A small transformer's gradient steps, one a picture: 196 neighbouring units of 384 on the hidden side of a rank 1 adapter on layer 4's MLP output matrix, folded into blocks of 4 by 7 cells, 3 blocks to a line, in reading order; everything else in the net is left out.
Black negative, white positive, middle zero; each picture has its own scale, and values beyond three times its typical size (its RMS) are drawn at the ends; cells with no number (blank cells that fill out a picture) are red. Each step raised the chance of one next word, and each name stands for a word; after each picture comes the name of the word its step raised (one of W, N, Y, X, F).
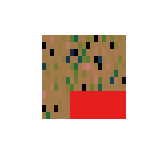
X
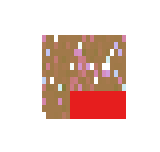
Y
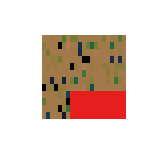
X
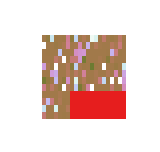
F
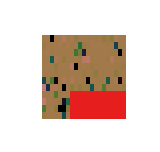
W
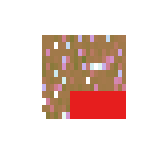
Y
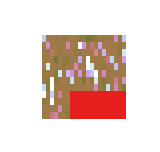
Y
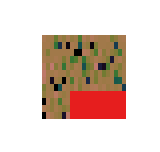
X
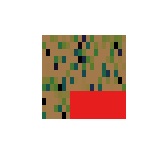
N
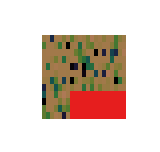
N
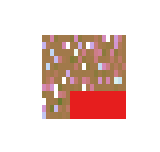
F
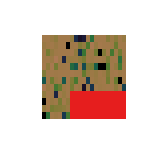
X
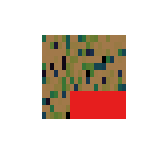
N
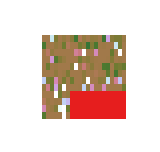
Y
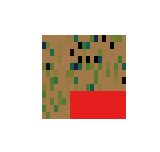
N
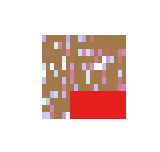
Y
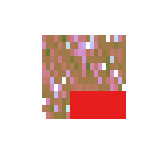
F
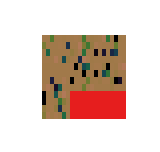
W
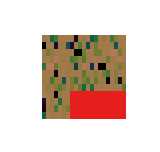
X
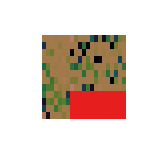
N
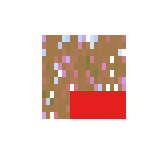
F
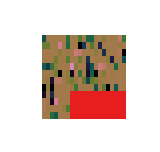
W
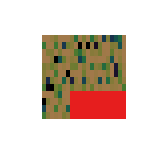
N
